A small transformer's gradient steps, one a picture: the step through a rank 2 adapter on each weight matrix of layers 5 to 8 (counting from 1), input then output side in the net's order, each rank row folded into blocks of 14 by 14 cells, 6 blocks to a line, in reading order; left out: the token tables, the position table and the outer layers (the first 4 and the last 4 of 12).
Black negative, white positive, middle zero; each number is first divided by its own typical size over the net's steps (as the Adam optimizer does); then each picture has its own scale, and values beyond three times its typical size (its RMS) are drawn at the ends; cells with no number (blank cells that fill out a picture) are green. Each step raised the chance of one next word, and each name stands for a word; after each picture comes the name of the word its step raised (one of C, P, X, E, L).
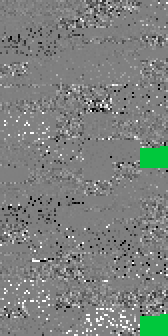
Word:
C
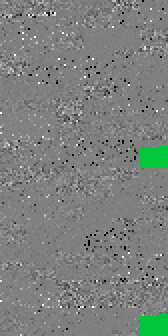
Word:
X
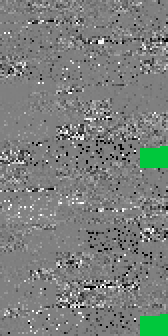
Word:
X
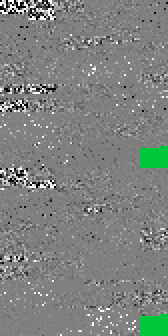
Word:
C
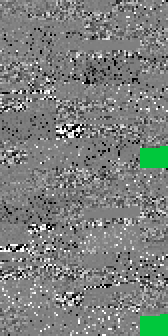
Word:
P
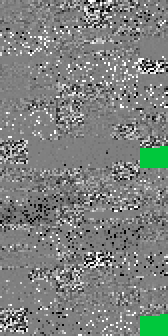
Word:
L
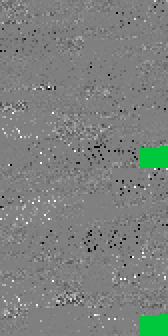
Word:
X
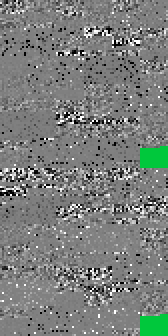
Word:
P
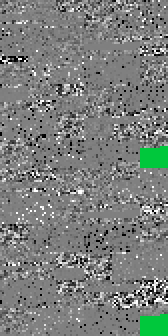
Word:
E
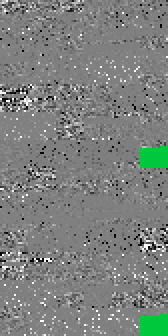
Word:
C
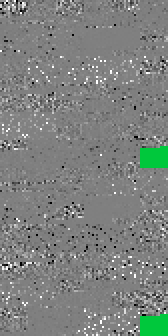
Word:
C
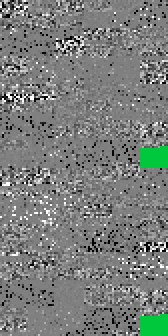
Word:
E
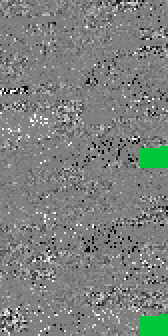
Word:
X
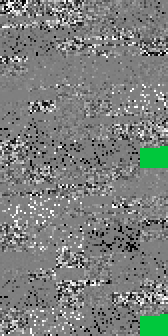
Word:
E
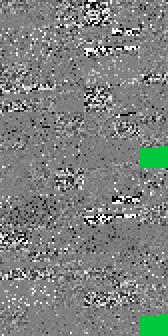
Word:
L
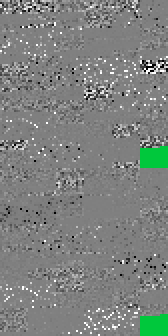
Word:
L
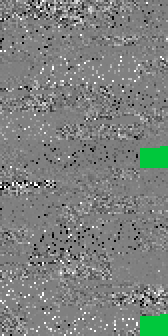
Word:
C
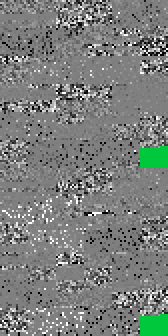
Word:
E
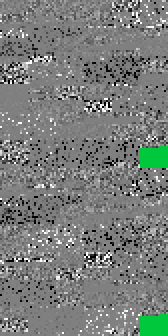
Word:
P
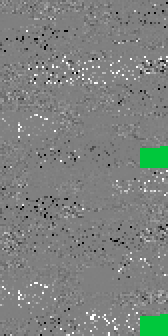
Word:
C
